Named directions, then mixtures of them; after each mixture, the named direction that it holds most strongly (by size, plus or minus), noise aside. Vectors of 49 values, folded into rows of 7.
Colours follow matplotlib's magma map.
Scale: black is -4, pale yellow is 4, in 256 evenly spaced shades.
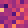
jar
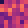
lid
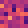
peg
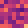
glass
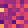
jar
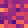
glass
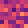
glass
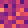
jar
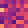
jar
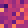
jar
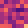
glass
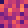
lid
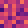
jar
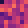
lid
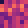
lid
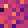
jar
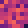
glass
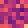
glass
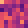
lid
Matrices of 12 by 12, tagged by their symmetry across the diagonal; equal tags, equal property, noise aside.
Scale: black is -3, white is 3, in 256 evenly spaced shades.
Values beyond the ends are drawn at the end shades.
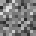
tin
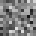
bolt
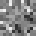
tin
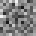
tin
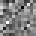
bolt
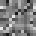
bolt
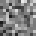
bolt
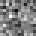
bolt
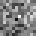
bolt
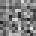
bolt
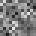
tin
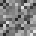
tin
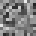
tin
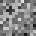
tin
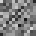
tin
